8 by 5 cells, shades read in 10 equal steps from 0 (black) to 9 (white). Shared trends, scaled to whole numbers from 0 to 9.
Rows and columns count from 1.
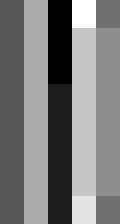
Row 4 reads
3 6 1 7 5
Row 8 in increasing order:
1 3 4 6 8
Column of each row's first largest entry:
4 4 4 4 4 4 4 4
